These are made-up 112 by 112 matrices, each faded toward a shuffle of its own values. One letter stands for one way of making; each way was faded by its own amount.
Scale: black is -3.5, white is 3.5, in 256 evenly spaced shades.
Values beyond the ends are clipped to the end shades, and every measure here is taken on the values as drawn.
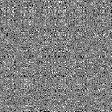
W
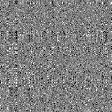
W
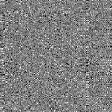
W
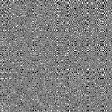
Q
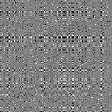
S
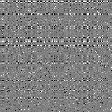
S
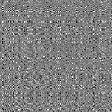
Q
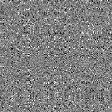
W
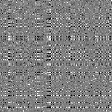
S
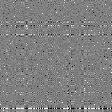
S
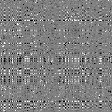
S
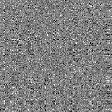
W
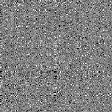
W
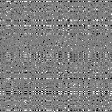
S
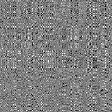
Q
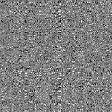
W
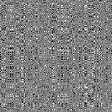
Q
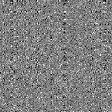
W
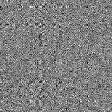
W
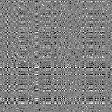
S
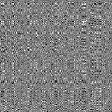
Q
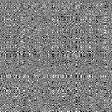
Q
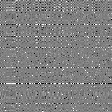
S
